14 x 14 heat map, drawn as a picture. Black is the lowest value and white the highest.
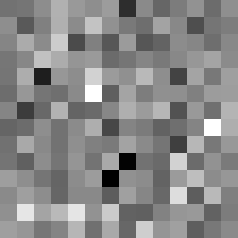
Mirror symmetry: none. Stripes: none. Roughest part: bottom middle.
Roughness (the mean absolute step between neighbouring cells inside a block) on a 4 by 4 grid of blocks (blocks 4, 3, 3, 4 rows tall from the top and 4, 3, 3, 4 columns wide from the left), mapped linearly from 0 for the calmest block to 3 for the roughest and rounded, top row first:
1110 / 2301 / 0113 / 1212
